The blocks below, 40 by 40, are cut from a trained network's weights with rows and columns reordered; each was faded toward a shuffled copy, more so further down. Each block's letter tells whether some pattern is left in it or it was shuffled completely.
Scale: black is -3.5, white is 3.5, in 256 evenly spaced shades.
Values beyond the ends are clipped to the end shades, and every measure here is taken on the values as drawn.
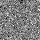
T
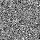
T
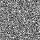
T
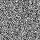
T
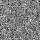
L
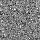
T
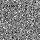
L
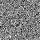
T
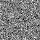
T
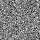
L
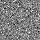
T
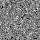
T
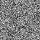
T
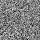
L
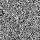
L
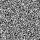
T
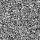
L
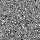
T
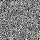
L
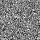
T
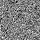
T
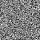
L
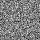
L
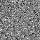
T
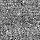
L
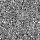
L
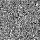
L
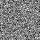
T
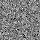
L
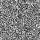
T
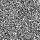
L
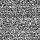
L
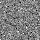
T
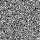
L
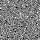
T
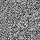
T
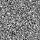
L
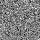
T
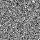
T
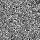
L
